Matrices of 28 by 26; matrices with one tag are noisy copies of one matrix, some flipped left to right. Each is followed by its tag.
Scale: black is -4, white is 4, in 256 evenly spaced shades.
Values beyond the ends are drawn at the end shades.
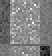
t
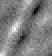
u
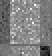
t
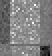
t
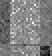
t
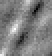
u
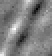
u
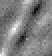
u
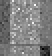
t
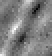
u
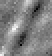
u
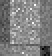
t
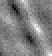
u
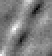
u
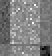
t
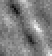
u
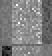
t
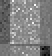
t
